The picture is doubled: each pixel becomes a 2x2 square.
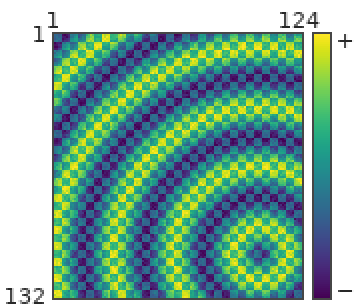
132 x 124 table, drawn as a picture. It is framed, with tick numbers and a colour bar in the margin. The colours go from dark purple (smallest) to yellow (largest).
Rings: centred on the bottom right. Slope: none. Average level on the scale: 50%.
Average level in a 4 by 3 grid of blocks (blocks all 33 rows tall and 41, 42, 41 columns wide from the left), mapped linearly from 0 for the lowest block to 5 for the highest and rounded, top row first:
222 | 122 | 312 | 305
